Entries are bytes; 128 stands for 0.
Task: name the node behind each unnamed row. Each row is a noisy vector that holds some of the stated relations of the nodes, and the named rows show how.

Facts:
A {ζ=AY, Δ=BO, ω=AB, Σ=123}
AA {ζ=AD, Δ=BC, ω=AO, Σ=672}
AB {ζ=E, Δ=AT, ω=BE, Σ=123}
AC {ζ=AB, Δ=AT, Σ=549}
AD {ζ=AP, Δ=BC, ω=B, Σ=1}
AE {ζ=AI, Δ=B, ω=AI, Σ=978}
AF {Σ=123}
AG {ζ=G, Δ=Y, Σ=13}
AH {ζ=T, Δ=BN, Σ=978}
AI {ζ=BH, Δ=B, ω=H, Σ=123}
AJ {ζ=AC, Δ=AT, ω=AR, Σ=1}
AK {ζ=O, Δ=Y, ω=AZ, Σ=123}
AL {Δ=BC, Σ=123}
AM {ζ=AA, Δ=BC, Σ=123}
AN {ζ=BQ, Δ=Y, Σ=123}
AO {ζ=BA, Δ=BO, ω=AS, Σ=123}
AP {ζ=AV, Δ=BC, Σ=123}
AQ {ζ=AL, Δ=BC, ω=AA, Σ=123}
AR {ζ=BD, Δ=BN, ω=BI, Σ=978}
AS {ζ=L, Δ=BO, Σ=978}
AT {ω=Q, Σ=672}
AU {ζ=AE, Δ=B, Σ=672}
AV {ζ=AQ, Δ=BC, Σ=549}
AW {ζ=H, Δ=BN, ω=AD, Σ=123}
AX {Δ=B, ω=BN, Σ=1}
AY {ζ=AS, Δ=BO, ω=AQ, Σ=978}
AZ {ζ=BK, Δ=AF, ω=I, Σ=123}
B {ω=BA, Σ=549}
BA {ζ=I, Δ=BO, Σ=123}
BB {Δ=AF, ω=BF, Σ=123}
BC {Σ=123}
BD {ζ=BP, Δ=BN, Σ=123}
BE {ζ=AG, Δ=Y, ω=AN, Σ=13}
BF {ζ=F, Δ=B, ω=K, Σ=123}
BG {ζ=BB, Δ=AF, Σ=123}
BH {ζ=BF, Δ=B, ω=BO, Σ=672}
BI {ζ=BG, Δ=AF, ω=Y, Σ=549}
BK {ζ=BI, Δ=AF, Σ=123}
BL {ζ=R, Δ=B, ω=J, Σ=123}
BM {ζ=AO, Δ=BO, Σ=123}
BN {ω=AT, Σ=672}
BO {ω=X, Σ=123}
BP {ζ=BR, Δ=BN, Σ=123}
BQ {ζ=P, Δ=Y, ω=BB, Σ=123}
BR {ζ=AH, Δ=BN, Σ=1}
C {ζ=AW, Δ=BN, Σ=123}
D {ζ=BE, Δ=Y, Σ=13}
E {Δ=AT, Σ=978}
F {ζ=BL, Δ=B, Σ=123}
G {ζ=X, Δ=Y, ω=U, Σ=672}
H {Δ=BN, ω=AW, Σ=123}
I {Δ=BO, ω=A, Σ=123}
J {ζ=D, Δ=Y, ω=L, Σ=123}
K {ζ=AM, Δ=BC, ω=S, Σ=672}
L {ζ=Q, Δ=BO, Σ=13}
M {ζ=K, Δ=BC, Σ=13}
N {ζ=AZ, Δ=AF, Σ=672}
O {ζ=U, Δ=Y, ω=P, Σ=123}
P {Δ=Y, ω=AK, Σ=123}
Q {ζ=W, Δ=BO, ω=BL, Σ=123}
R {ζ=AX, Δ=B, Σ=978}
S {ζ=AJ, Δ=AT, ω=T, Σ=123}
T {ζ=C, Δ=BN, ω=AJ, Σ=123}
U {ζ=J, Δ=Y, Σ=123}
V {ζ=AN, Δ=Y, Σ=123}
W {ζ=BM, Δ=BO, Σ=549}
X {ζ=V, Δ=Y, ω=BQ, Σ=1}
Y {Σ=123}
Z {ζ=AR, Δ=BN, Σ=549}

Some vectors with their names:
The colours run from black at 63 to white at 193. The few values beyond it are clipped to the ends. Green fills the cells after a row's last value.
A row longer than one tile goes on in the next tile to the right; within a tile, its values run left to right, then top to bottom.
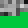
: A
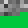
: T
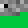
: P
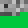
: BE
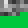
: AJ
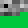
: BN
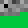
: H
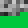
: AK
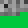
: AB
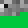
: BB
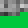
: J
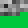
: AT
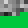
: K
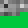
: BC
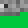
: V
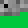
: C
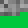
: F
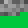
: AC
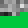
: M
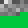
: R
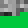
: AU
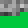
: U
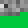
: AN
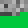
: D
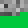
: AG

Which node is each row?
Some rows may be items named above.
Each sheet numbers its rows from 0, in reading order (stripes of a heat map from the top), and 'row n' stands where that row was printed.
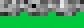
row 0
AK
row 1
BN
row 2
AY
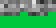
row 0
Y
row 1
AJ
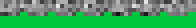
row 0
O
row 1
W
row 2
X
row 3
X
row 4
S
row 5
AR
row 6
BA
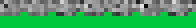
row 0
BG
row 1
BM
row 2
AE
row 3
G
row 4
AZ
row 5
BB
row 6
AE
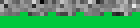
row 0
AL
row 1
AD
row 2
BH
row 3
AX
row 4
M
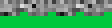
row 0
S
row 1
AB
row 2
S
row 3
BL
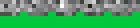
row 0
BE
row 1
AQ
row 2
AS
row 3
AT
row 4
BI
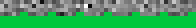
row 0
BF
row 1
B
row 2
Z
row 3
BQ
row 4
AO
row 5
I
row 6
BR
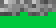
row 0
AA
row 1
BR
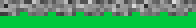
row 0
AI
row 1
AV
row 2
Q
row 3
BI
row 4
BO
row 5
AL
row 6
AH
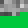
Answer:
L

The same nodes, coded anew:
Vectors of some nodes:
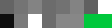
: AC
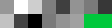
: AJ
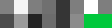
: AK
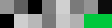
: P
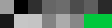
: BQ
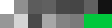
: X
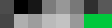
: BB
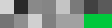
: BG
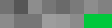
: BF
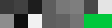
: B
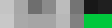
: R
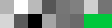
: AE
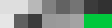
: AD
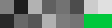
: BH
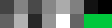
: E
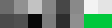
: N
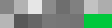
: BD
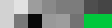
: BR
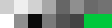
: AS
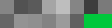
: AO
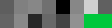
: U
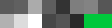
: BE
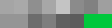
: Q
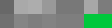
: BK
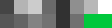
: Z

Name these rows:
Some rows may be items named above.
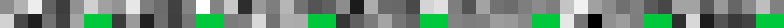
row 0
S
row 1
AK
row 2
BG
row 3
BH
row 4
BF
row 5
BR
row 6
J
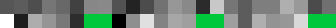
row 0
BO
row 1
AV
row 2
T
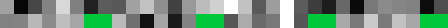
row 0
I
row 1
A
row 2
AX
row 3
BA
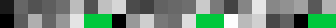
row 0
BI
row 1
G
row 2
L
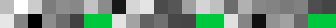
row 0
AY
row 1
M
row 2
AH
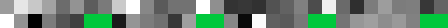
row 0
AS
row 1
O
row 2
B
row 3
AB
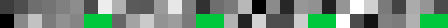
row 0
W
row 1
AQ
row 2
Y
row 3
AR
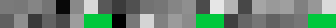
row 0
U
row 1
W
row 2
AA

